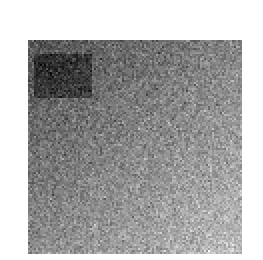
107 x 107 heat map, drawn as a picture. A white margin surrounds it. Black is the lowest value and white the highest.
Slope: up to the bottom right. Odd patch: lower, in the top left. Ninth with the lowest average: top left. Ninth with the highest average: bottom right. Average level on the scale: 50%.
